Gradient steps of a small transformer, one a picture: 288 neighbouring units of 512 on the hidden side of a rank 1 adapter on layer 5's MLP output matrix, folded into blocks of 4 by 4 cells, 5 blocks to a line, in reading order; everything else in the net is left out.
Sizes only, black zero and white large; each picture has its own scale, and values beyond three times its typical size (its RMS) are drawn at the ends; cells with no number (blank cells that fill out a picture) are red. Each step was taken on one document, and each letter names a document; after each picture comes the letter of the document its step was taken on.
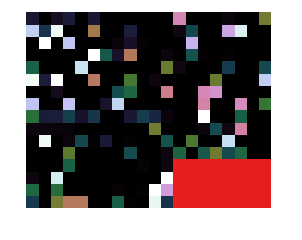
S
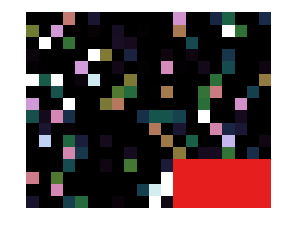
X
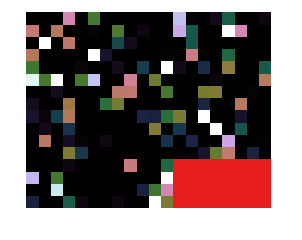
X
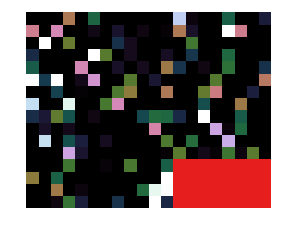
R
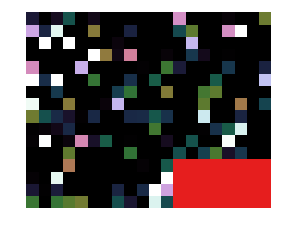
S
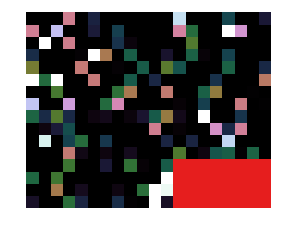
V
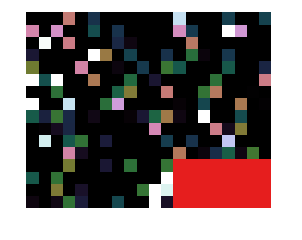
V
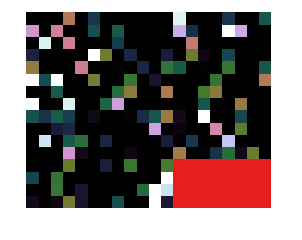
V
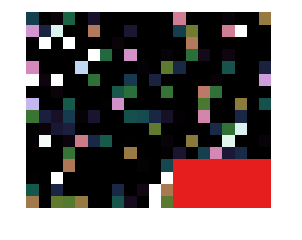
S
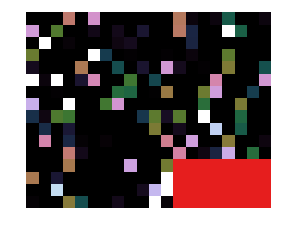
X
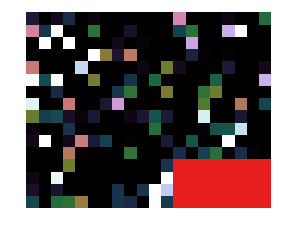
S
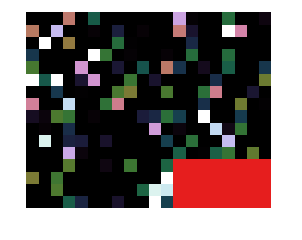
R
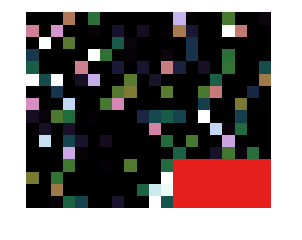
R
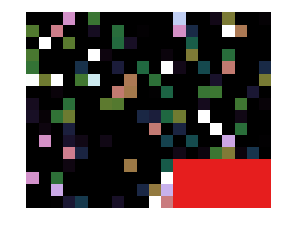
X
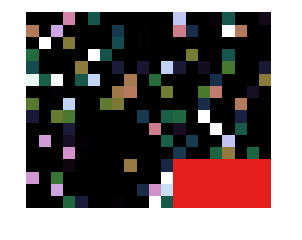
X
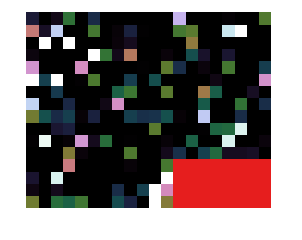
S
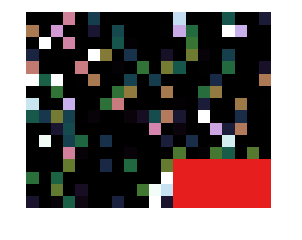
V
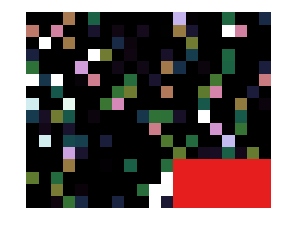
R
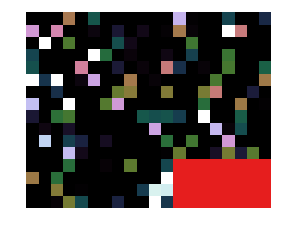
R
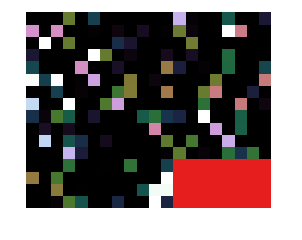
R
